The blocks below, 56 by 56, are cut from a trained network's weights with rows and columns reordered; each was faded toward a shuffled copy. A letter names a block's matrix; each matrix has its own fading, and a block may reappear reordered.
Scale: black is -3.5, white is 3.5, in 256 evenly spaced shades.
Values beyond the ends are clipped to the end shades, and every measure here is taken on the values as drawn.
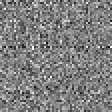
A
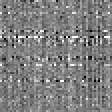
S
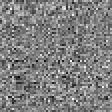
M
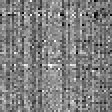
S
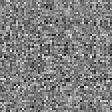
M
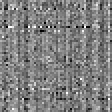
S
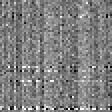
S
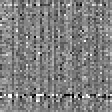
S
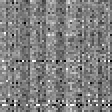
S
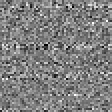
M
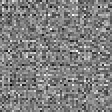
M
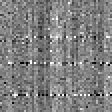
S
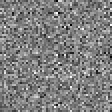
A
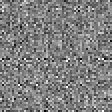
A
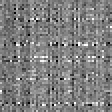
S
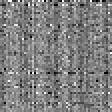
S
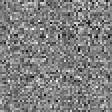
M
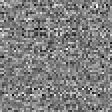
M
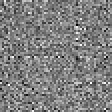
A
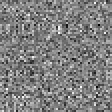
A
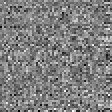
M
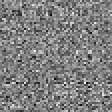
A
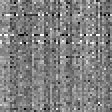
S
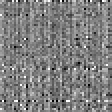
S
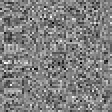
M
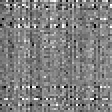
S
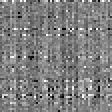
S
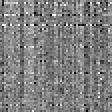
S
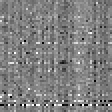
S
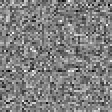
A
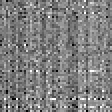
S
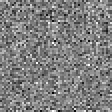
A
